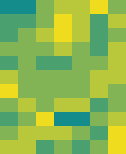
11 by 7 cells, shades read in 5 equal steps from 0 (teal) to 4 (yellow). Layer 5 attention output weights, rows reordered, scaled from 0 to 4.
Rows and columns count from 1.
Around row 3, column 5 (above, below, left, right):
3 2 4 1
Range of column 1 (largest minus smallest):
4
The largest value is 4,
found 7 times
